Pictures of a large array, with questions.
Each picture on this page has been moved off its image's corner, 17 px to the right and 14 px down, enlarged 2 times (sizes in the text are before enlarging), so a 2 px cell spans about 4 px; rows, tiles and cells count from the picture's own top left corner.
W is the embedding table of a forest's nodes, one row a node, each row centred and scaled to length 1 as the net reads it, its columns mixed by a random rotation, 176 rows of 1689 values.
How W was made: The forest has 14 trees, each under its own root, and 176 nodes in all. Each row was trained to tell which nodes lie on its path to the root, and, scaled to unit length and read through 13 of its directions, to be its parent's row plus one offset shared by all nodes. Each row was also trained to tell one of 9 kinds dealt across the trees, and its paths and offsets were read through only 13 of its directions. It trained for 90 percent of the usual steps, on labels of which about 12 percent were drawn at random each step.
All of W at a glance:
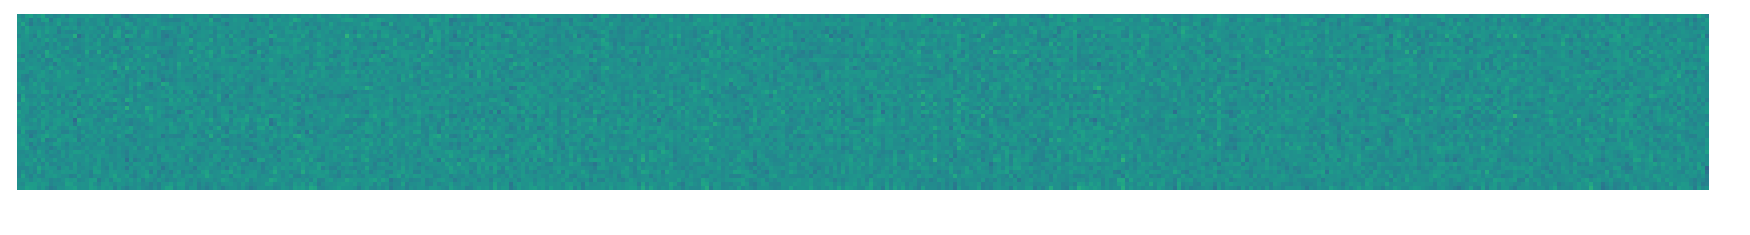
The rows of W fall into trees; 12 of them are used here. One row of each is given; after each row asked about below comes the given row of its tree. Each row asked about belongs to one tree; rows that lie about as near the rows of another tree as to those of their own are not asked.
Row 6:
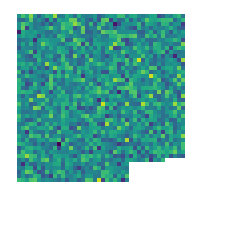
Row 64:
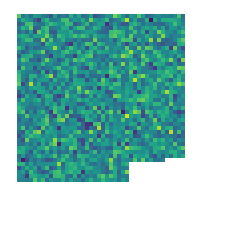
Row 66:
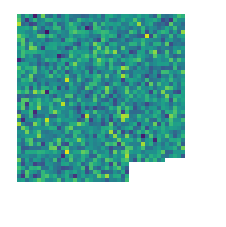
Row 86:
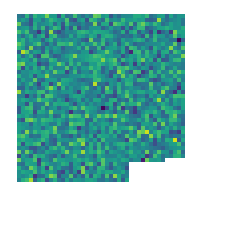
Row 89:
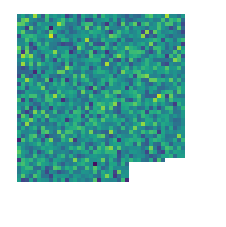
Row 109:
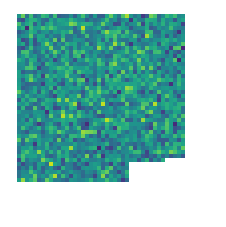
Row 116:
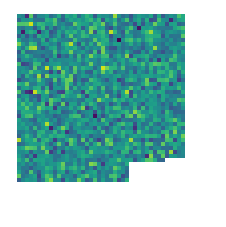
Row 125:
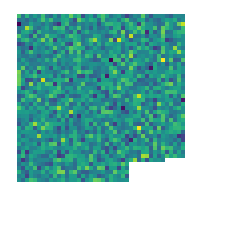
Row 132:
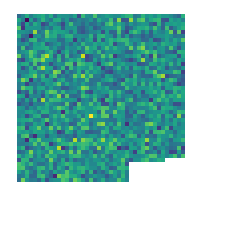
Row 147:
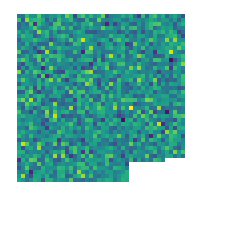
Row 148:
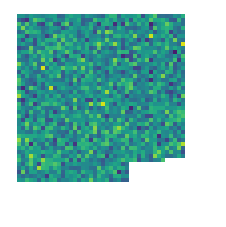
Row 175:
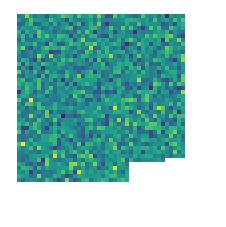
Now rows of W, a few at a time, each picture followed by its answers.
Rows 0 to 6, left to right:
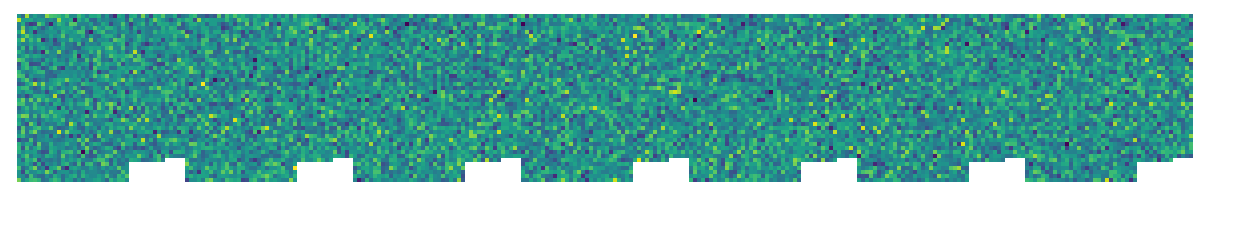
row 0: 147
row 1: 175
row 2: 148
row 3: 147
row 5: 64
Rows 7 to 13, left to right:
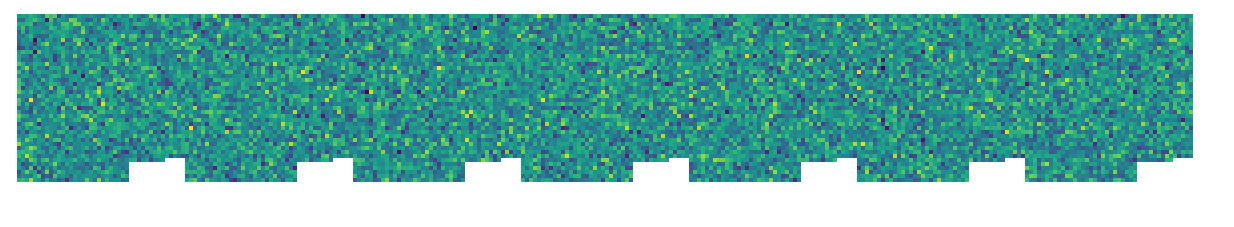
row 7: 6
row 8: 89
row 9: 116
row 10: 89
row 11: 125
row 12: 6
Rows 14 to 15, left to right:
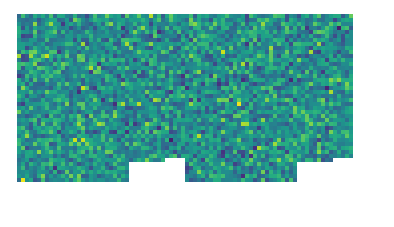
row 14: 86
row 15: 116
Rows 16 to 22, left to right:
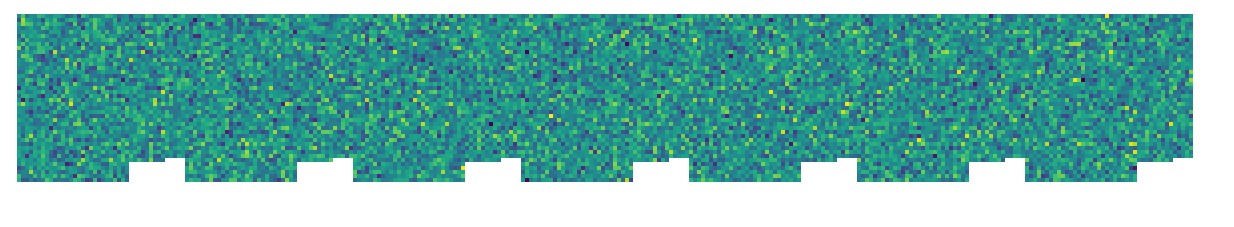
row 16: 116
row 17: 148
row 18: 147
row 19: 175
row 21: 148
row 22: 116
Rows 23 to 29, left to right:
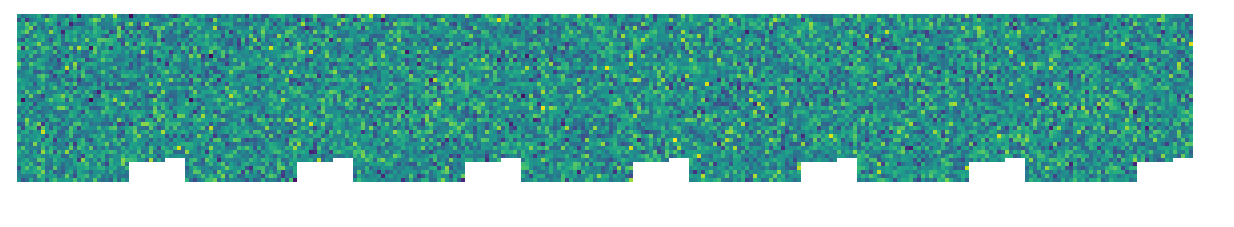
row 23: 148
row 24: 64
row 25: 89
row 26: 175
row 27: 6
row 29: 132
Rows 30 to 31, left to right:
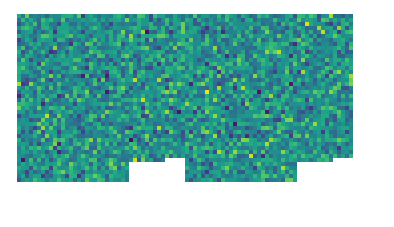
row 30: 175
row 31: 175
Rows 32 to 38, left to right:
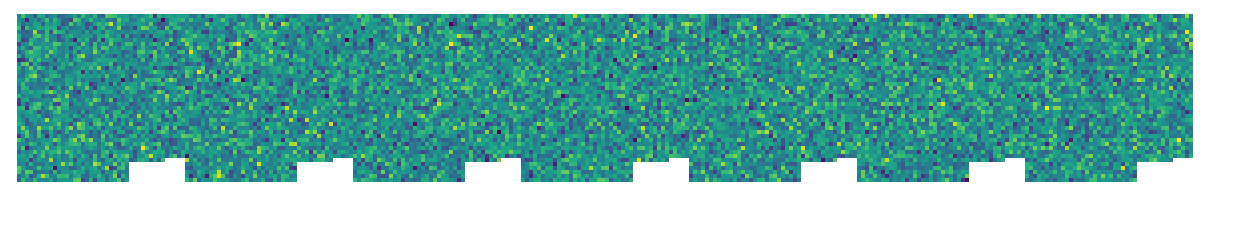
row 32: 66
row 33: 116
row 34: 6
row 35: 125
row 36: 64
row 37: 89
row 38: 175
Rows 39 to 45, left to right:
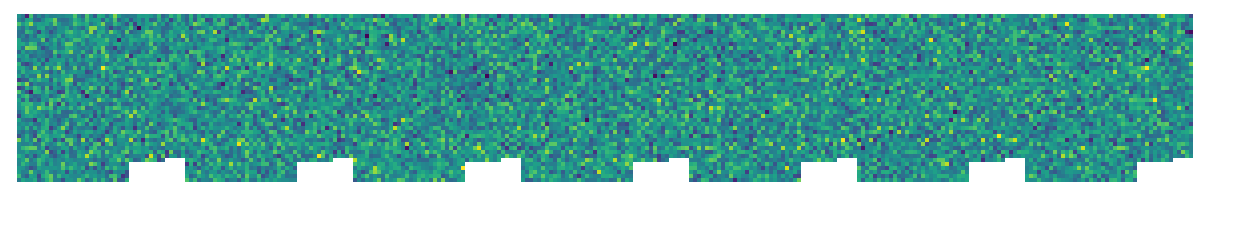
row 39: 116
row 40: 116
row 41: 148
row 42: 66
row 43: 175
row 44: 147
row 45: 89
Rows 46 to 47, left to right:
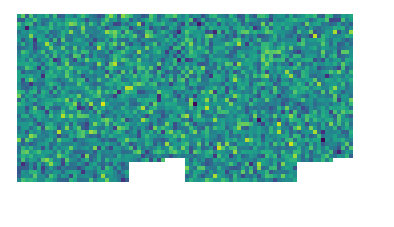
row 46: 109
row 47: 66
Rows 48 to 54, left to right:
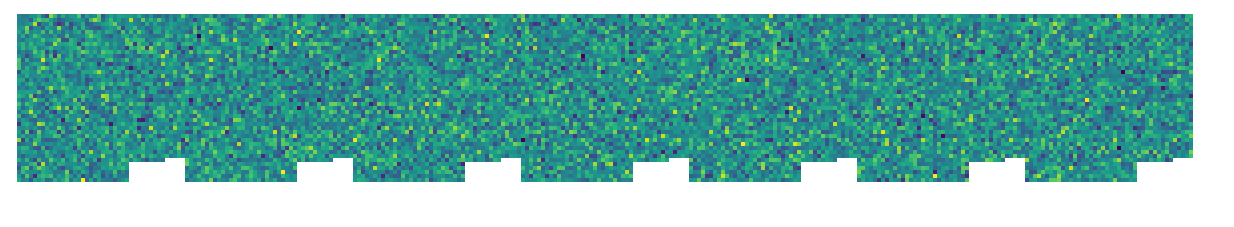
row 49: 148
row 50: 132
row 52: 116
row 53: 132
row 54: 116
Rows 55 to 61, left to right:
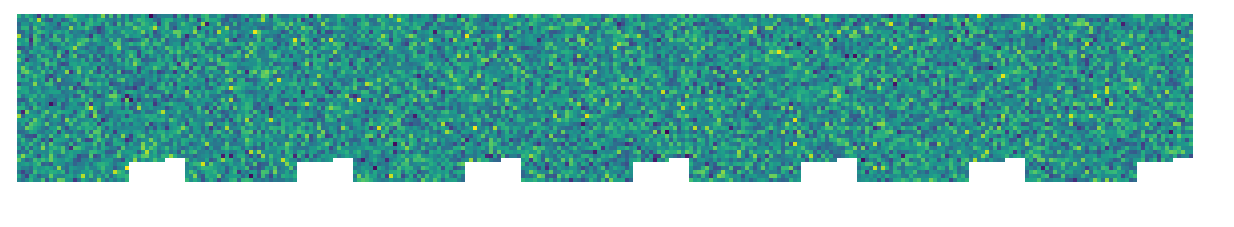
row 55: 125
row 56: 86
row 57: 6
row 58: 6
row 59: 64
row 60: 148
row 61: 6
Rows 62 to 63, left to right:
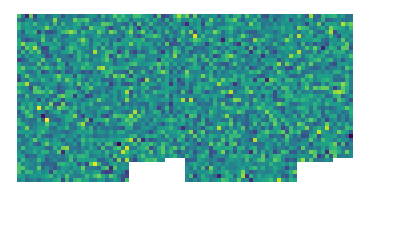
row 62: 66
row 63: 147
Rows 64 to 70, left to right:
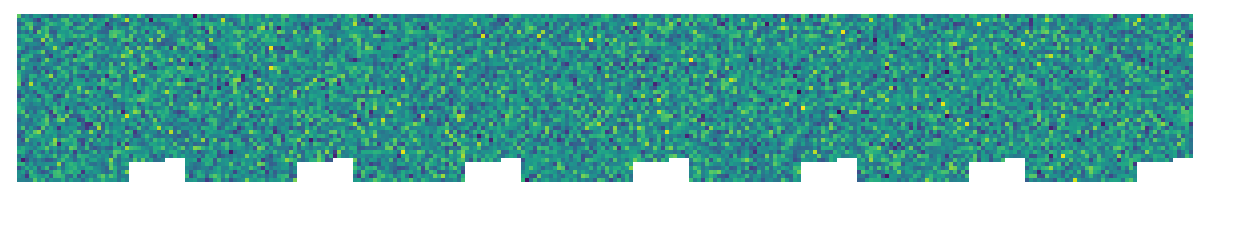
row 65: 116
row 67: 125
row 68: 147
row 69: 175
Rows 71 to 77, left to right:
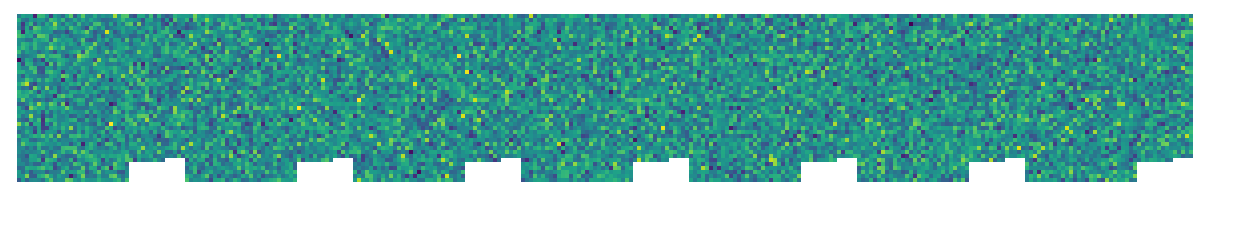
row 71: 66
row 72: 147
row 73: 109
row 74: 175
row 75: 89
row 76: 148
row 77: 6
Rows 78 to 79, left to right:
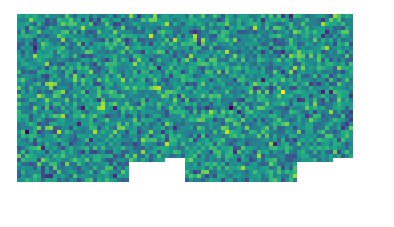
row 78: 147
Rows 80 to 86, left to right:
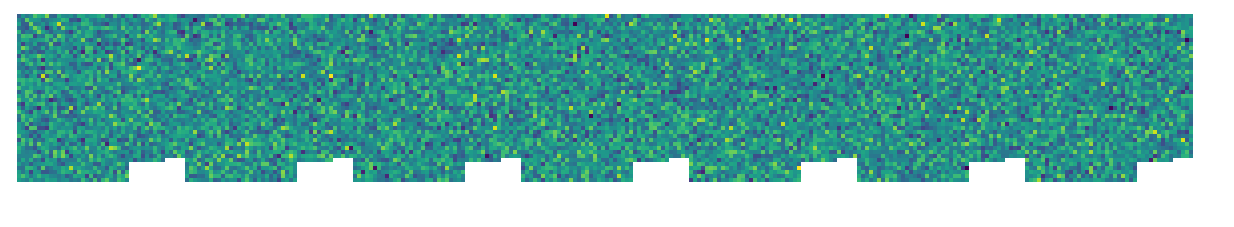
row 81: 148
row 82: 89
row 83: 148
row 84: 132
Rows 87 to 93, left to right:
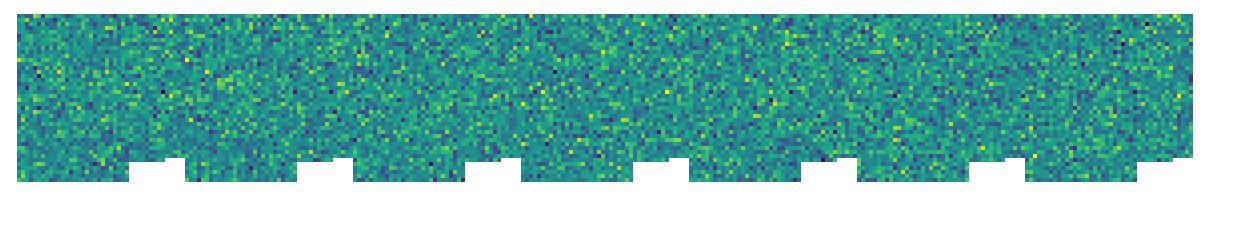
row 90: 175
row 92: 66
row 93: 89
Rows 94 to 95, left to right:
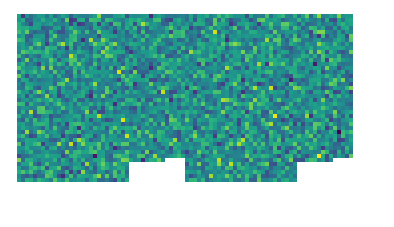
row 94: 148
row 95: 116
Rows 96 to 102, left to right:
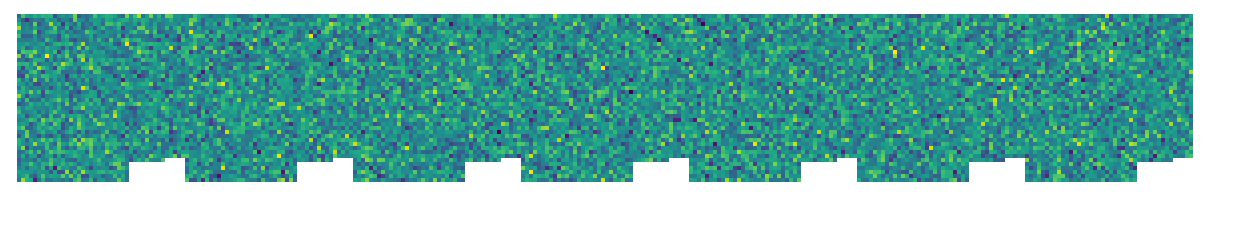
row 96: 86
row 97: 147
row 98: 6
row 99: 6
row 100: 132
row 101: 109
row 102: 116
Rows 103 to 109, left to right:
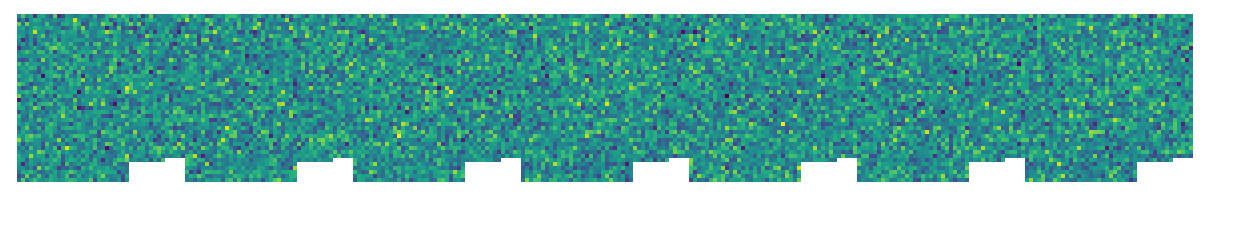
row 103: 66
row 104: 147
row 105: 89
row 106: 109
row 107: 66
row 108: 64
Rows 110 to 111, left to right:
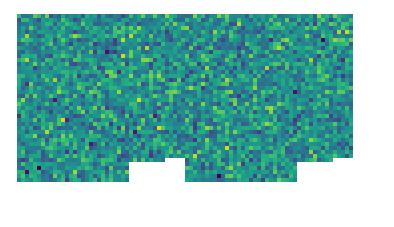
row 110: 89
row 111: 147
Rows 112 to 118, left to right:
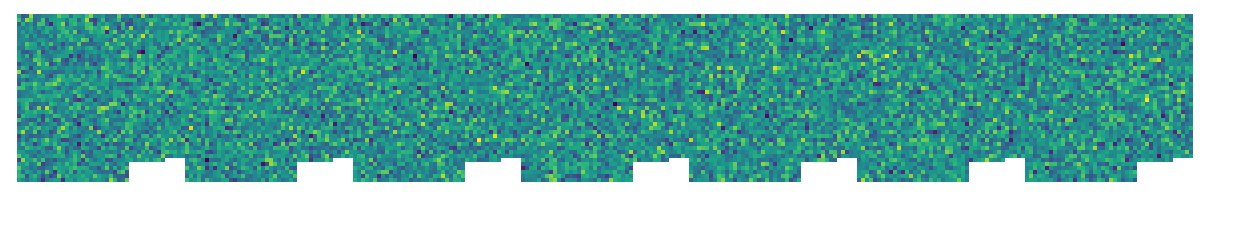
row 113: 89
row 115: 116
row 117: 86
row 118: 89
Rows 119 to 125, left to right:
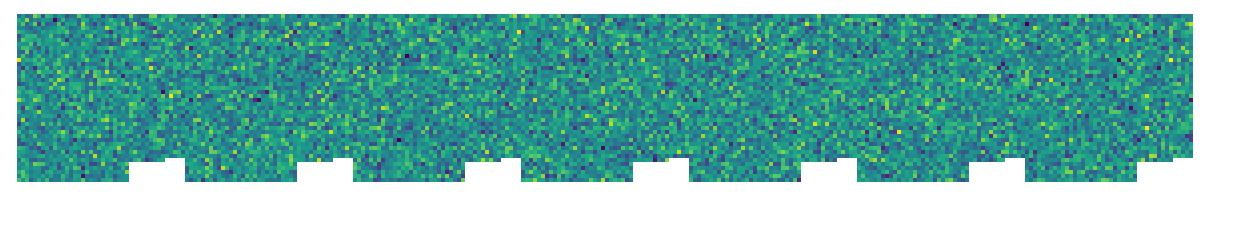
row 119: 89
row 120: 148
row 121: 6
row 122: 6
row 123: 64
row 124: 147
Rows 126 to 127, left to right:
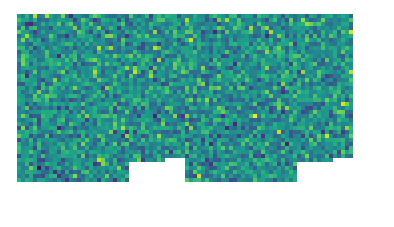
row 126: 89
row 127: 6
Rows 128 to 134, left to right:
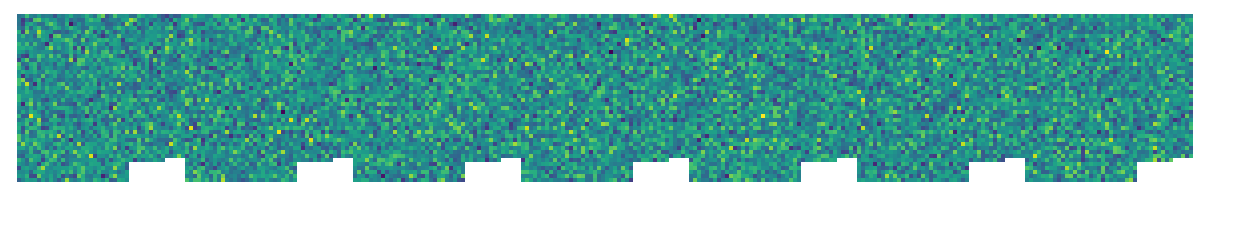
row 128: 148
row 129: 6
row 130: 89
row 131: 89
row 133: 109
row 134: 175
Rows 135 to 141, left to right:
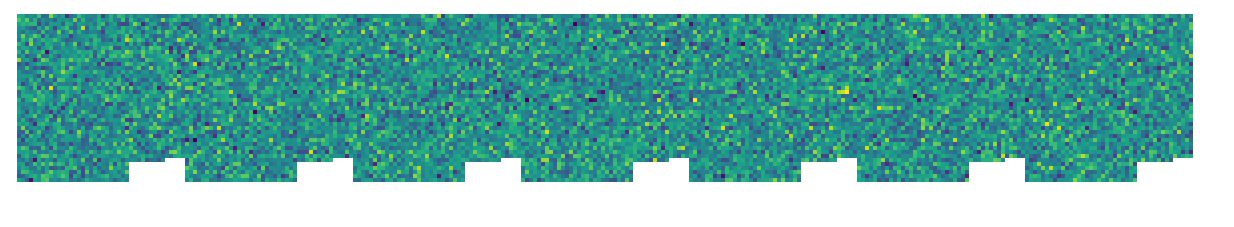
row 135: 64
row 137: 148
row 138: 148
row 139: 147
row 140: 125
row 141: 132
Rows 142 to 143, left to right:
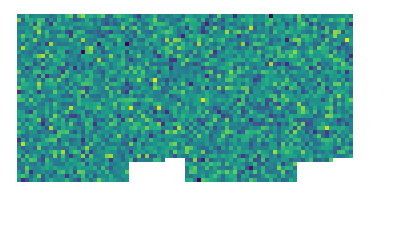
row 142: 147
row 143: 64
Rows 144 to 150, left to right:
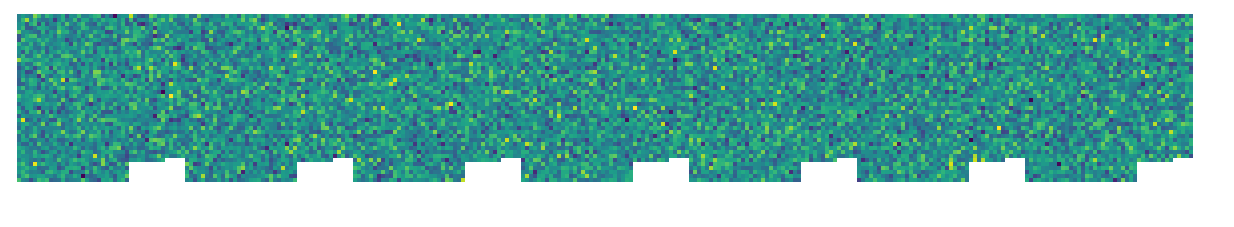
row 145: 64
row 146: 147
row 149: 175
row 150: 125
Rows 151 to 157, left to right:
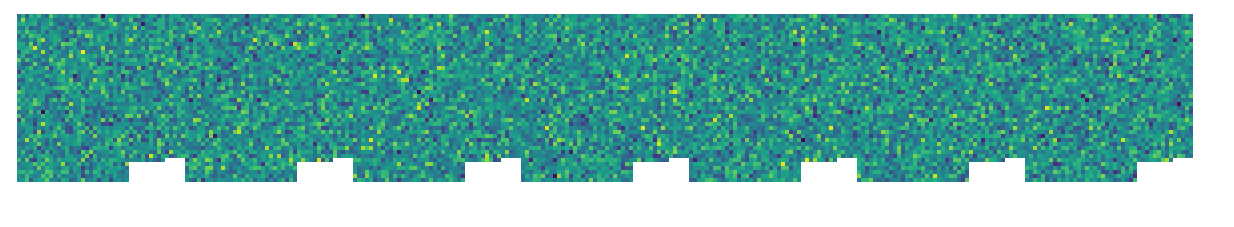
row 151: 116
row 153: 116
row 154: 6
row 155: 175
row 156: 86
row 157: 125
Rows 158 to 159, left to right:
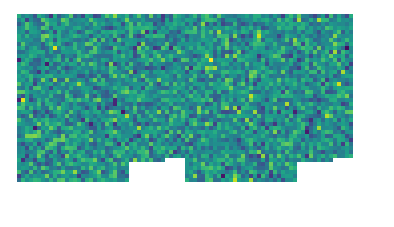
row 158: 66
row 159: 132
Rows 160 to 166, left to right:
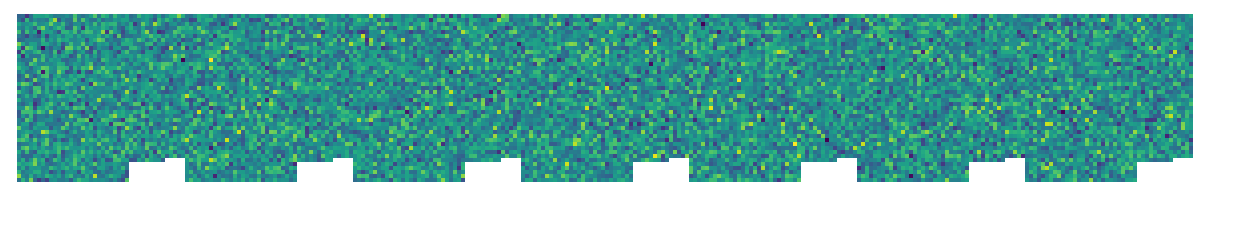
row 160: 86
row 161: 132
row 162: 89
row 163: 116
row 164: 66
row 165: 109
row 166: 148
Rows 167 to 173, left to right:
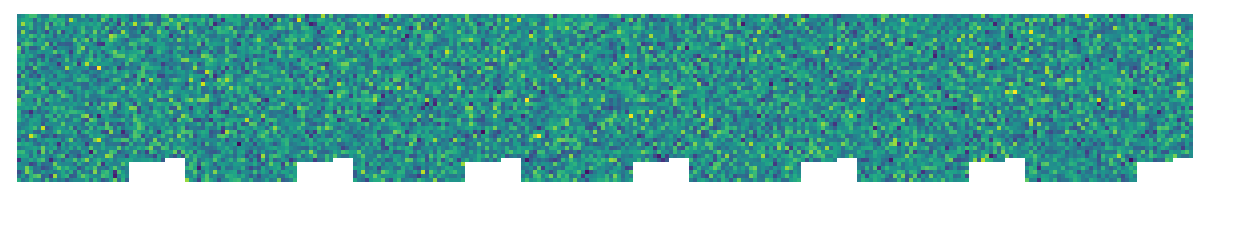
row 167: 6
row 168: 147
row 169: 6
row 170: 109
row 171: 148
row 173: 147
